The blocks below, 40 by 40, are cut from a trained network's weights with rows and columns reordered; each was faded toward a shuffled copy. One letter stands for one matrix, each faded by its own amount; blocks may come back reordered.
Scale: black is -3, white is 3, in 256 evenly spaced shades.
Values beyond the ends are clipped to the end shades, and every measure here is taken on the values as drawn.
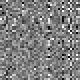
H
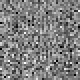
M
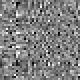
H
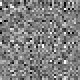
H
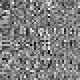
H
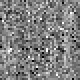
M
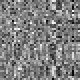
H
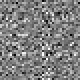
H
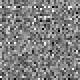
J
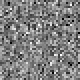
M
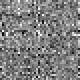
J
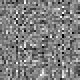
H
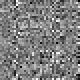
H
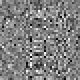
H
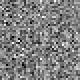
M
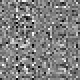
H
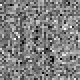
M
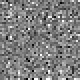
J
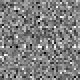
J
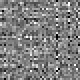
H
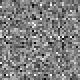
J
